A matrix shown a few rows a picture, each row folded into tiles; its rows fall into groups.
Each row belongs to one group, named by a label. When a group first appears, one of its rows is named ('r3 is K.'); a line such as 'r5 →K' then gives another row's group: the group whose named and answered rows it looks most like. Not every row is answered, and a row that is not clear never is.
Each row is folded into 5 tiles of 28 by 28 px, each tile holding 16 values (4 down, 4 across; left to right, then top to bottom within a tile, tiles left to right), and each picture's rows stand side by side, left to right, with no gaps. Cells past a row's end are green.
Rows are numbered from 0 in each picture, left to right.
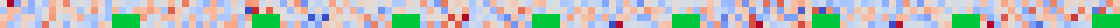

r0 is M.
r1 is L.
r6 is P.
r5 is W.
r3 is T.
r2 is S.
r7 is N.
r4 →P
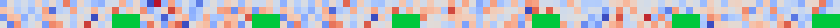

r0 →W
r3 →L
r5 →W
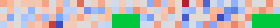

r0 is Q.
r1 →L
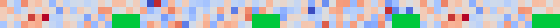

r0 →T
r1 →L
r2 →M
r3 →T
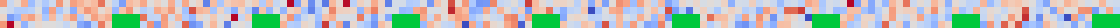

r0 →N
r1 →N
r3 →L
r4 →M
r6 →M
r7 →T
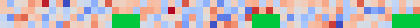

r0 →L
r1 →L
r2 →Q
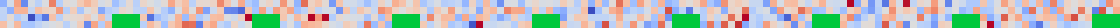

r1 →Q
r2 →T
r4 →M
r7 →N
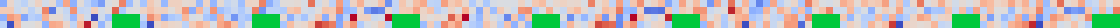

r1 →W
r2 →Q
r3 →T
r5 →L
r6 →Q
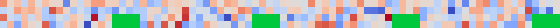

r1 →T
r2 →Q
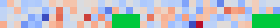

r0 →S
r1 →P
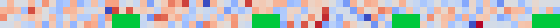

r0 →L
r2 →T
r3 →P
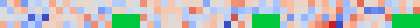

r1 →N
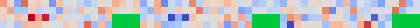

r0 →T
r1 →S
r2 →W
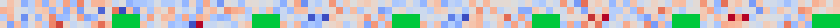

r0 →W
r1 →P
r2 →S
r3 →S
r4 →T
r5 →T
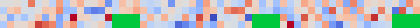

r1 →P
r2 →N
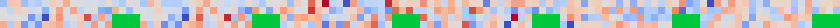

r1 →S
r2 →L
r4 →W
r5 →L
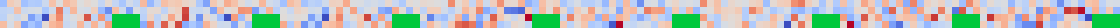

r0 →S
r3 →Q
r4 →P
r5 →N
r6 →N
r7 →P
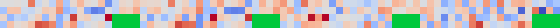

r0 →Q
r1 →Q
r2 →T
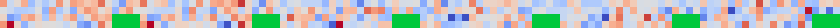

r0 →N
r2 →P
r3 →S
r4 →S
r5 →M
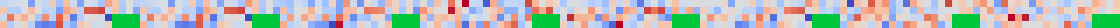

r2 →P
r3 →L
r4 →P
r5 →P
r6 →L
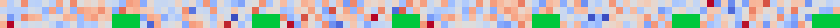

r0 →N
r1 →W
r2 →N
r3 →N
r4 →S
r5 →M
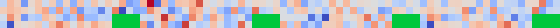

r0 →W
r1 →M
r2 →S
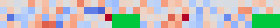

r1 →T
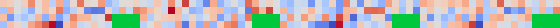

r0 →Q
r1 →L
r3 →Q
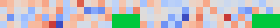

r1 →S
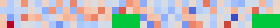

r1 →W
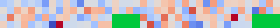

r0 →P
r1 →N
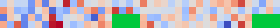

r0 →W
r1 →N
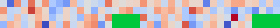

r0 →L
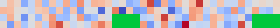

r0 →W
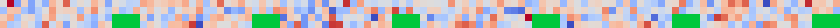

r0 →M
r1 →Q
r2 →W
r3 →Q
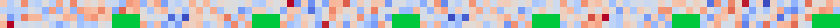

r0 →N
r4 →T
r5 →L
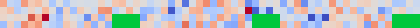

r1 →M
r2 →S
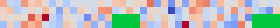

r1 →M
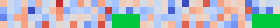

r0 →M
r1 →M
